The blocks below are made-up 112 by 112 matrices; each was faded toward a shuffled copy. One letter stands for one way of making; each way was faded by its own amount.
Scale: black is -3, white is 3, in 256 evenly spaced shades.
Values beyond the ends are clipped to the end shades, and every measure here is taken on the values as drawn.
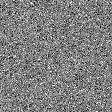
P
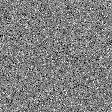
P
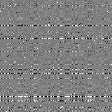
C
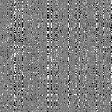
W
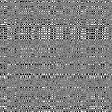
C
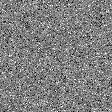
P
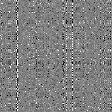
W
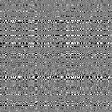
C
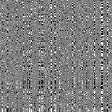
W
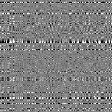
C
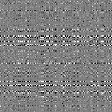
C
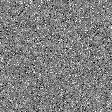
P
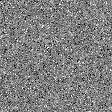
P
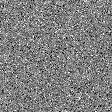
P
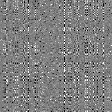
W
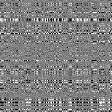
C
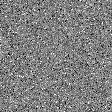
P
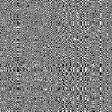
W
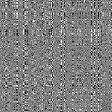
W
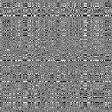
C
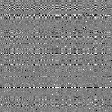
C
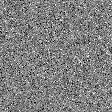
P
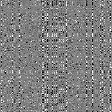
W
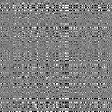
C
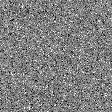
P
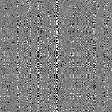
W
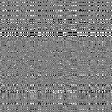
C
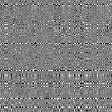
C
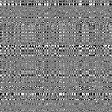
C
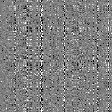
W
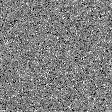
P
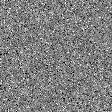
P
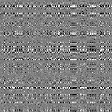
C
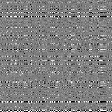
C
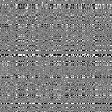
C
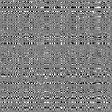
C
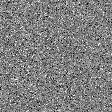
P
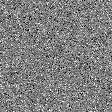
P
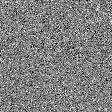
P
